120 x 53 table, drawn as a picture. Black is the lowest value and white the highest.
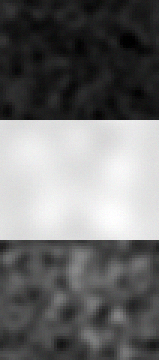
It is made of 3 by 1 panels. Panel 1,1: very low, blotchy, faint in contrast. Panel 2,1: very high, smooth, faint in contrast. Panel 3,1: low, blotchy.
